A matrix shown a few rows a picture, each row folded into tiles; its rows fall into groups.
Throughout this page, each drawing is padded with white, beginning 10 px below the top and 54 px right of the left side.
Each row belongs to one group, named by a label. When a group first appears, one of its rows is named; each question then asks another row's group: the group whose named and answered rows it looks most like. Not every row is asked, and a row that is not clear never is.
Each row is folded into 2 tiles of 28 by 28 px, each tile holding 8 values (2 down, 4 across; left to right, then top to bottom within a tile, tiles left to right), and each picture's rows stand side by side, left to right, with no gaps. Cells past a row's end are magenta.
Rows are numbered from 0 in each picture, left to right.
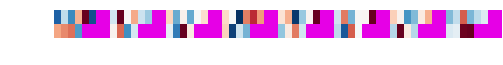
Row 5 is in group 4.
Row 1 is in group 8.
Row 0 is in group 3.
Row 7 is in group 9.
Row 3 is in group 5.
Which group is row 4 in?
4
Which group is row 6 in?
4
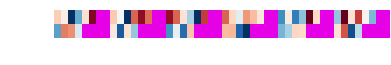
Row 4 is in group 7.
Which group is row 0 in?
4
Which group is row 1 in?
5
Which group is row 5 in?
8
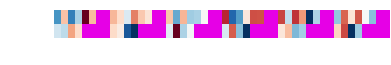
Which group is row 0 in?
7
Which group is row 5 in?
8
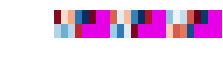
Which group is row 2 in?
3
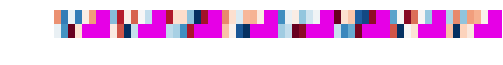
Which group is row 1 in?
8
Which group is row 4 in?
9
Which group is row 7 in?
5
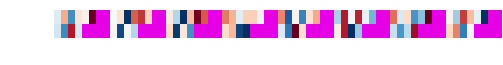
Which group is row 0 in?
4
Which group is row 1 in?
5
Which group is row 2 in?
5
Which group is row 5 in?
8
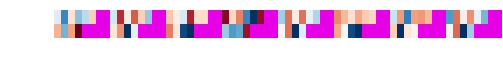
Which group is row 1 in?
8
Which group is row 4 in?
8
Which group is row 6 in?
5
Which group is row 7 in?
8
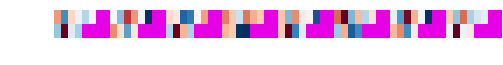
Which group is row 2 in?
4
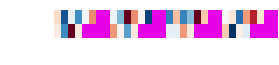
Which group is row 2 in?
7
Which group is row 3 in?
5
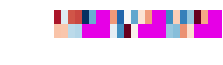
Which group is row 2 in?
7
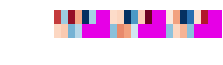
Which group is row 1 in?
4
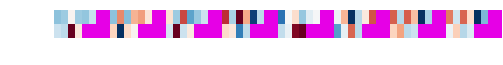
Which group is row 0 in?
9
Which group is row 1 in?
5
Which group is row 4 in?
9
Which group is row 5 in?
4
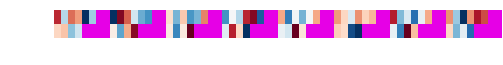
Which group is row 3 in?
3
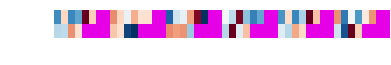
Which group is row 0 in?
7
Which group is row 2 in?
3
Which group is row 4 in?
7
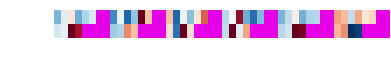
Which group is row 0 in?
9
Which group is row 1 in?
7
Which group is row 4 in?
9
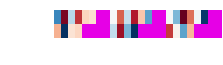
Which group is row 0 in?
5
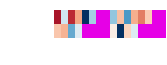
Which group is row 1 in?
5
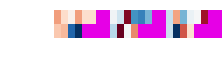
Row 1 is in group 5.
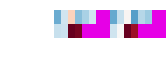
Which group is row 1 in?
9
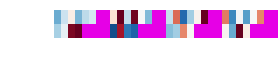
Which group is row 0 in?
9
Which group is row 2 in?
4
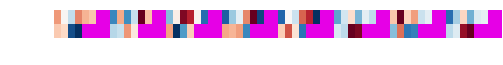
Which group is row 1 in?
7
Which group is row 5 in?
9
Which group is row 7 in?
9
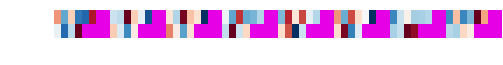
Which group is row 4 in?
8
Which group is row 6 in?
9
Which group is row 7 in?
7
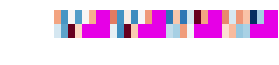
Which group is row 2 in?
7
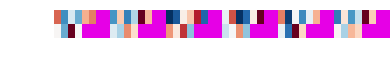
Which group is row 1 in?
7
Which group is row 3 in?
4
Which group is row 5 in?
7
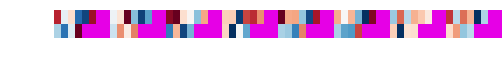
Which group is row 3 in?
5
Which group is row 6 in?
5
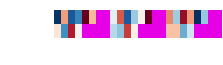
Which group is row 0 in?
7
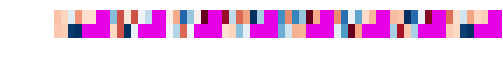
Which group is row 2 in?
4
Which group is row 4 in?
7
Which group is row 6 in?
4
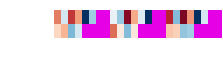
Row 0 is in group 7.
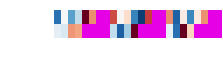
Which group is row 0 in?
7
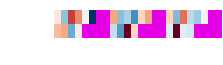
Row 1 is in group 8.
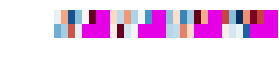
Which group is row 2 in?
7
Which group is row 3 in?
5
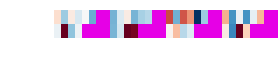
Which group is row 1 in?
9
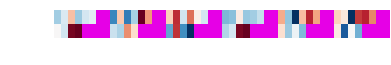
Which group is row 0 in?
9
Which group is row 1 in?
7
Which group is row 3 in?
9
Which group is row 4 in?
5
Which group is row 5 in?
5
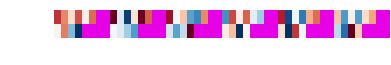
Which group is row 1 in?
5
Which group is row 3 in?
8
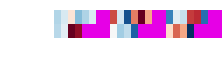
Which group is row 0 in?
9
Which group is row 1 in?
5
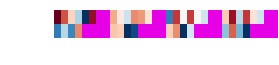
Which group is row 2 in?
8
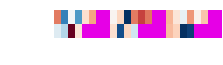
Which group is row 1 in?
5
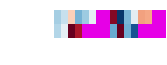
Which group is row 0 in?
9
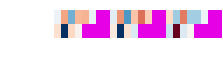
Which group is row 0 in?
5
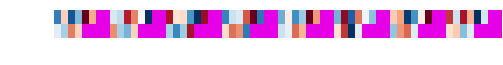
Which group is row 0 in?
7
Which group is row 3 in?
3
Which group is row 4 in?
7
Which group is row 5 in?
8
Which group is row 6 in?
4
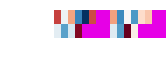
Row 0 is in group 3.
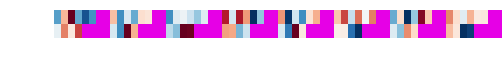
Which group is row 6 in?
7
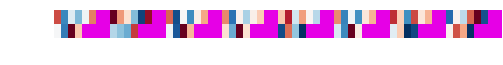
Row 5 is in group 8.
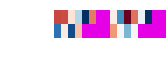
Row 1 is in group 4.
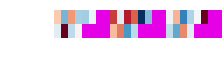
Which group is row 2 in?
4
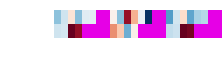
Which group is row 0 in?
9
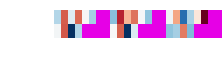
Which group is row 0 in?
8
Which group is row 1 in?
8
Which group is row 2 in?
4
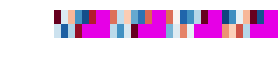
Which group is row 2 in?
4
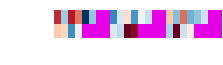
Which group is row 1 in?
9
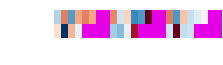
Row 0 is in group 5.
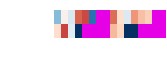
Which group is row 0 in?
3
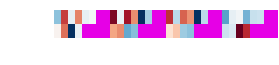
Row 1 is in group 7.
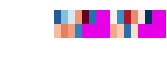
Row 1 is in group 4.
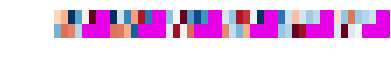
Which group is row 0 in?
4
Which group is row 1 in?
3
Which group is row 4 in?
9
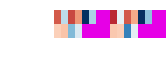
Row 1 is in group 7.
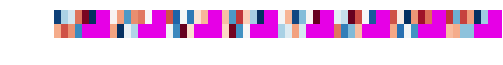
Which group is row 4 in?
4
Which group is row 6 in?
5
